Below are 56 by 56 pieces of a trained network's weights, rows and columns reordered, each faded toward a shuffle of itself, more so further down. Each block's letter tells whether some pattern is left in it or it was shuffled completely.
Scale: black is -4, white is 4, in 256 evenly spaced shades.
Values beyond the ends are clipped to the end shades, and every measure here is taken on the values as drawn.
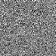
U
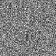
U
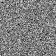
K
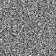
U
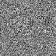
U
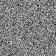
K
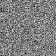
U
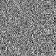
U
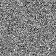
K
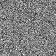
K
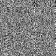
U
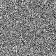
K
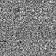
U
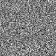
U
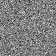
K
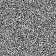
K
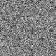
U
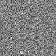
U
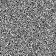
K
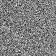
K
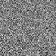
U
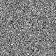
K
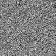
U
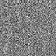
U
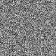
U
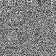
U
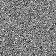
K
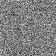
K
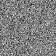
K
